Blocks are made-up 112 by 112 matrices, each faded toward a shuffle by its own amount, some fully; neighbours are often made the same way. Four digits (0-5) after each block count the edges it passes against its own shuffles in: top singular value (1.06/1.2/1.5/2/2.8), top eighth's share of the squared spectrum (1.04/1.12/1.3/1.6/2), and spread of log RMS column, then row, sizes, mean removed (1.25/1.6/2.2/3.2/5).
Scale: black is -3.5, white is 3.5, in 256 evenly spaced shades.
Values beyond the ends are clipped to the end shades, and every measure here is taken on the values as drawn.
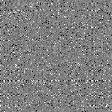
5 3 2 2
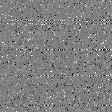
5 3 1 2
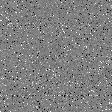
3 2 0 0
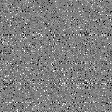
4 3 1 2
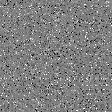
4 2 0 1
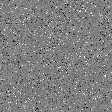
0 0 0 0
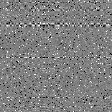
4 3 1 2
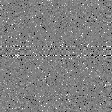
4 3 0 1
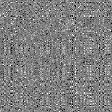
5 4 3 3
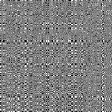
5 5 4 4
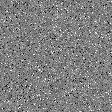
0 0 0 0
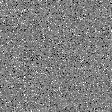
3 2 1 0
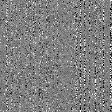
2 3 4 0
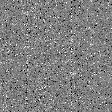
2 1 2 0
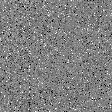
1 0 1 0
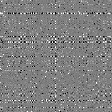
5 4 3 3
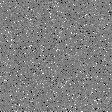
2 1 0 1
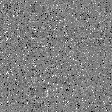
3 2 1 1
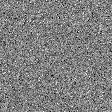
0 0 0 0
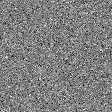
0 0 0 0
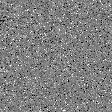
1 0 0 0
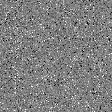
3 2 1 0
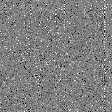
4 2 2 0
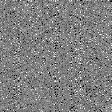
4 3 2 1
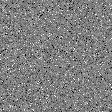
1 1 0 0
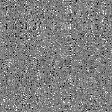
4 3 2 1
